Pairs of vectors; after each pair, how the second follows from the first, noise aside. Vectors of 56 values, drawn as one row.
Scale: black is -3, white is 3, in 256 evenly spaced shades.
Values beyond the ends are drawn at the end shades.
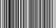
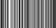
negated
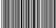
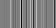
partly zeroed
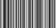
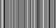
partly zeroed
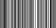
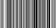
negated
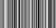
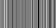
partly zeroed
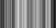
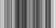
negated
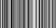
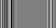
partly zeroed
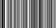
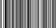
negated
